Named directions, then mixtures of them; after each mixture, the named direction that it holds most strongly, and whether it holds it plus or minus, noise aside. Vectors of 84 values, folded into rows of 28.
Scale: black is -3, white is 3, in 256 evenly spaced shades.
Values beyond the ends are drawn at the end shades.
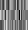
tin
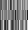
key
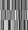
key, minus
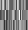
tin, minus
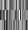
tin, minus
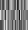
tin, plus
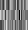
tin, plus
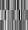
tin, plus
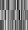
tin, plus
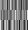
key, minus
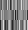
key, plus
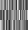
tin, minus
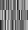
tin, plus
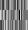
tin, plus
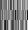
key, plus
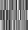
tin, minus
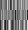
key, plus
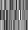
tin, minus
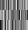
tin, plus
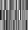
tin, minus
